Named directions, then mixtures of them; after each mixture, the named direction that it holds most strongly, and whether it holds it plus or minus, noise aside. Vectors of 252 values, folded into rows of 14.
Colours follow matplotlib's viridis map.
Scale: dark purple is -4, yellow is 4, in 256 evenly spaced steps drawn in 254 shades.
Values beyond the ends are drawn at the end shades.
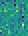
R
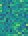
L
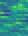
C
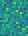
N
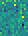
R, minus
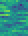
C, minus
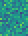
N, minus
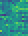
C, plus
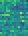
C, minus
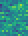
C, plus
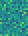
N, minus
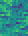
C, minus
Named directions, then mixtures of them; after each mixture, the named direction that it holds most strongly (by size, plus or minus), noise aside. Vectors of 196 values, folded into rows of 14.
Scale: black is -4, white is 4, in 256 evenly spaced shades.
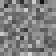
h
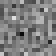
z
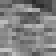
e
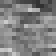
e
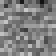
h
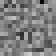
h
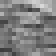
e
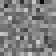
h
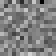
h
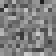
h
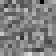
h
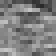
e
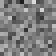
h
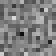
z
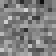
h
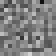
h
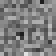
z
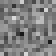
z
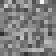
h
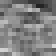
e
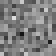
z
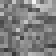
e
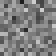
h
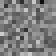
h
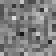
z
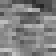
e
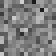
z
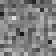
z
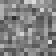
z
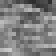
e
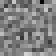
h
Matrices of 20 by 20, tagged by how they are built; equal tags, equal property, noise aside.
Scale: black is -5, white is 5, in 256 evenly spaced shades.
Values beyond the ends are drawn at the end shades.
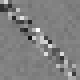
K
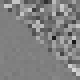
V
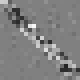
K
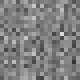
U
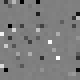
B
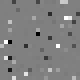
B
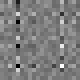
U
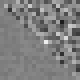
V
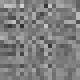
U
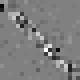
K
